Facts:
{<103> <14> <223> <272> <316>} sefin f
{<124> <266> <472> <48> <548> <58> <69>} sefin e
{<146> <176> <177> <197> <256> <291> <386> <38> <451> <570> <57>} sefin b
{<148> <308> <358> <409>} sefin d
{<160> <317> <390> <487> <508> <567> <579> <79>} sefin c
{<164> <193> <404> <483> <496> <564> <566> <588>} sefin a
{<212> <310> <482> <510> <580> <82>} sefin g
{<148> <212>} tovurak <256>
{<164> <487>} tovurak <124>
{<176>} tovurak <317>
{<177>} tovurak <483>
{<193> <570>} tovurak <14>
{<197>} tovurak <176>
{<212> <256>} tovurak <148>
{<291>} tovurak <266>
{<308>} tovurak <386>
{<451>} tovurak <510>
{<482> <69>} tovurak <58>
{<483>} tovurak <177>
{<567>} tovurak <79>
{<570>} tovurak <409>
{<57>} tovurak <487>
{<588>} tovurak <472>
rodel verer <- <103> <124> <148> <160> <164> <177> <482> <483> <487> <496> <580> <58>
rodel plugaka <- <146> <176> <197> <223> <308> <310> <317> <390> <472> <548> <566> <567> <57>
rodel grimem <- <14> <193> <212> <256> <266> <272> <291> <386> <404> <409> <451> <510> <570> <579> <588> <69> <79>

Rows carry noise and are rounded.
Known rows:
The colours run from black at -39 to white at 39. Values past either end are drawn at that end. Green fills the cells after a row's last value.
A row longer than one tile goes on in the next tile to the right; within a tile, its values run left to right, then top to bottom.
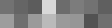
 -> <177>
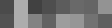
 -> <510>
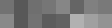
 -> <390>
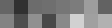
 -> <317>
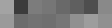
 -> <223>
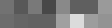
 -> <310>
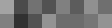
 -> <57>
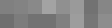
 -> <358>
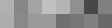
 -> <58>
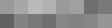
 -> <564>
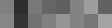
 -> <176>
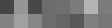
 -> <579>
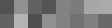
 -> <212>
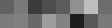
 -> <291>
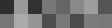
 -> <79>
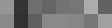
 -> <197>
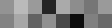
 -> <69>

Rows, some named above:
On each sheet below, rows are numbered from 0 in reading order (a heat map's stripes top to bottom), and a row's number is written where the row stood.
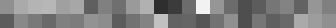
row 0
<564>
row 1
<570>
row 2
<390>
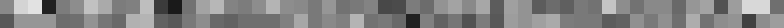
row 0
<193>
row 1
<14>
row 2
<358>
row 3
<272>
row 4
<566>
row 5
<508>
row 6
<588>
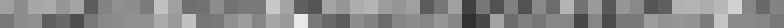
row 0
<48>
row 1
<148>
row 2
<580>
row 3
<564>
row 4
<57>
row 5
<548>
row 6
<164>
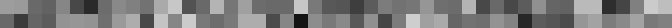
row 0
<308>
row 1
<482>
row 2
<266>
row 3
<317>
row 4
<451>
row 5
<409>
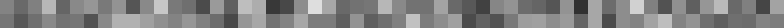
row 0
<38>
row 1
<103>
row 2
<409>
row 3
<82>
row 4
<567>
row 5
<472>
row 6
<316>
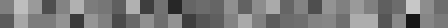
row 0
<404>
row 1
<386>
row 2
<316>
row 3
<266>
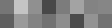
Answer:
<404>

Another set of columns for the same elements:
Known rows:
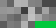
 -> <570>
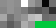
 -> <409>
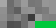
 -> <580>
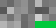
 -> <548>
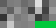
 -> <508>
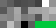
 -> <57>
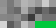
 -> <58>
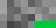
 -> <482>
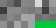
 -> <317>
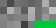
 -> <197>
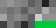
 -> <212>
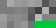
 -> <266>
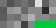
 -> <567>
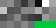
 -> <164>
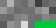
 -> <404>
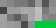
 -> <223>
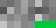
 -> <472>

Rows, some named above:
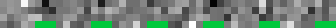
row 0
<409>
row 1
<82>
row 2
<404>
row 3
<193>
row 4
<508>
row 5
<48>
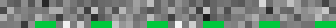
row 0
<310>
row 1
<564>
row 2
<472>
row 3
<564>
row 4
<390>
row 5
<272>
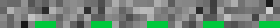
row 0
<308>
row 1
<358>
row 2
<103>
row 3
<358>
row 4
<510>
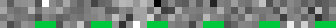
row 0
<177>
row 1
<588>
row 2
<14>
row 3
<310>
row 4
<579>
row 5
<564>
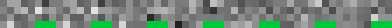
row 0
<316>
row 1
<316>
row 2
<38>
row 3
<148>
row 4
<566>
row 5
<79>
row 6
<69>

